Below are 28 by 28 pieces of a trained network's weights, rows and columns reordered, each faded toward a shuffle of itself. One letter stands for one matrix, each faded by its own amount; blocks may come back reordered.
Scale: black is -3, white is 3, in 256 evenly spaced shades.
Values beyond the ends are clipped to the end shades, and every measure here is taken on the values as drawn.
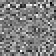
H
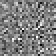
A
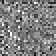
H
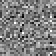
H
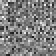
H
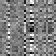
A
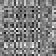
A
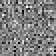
H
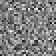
H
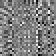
A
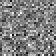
H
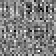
H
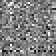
H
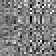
A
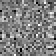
H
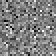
H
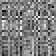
A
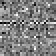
H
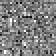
H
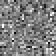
H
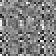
A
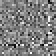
H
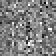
H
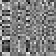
A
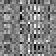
A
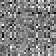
A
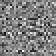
H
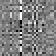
A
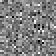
H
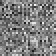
H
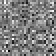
A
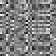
A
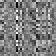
A
